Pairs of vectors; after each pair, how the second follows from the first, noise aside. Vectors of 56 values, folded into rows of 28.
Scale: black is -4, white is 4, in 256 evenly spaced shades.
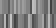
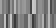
copied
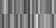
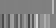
partly zeroed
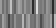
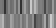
shuffled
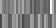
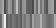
reversed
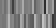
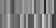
copied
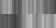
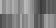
reversed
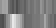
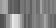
copied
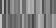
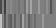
partly zeroed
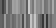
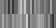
reversed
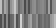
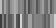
copied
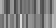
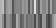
reversed
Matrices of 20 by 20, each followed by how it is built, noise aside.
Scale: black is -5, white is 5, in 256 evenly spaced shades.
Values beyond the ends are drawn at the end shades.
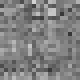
low rank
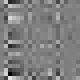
low rank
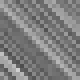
Toeplitz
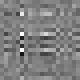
low rank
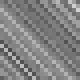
Toeplitz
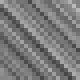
Toeplitz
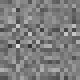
low rank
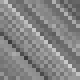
Toeplitz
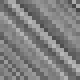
Toeplitz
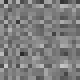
low rank
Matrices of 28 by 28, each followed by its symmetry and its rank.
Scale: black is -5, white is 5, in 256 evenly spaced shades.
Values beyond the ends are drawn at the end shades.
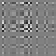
symmetric, rank one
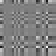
symmetric, rank one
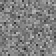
neither, full rank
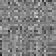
neither, rank five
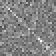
symmetric, full rank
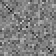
symmetric, full rank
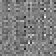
neither, rank five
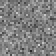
neither, full rank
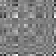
symmetric, rank two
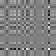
symmetric, rank one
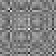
symmetric, rank two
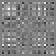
symmetric, rank two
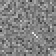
symmetric, full rank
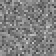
neither, full rank
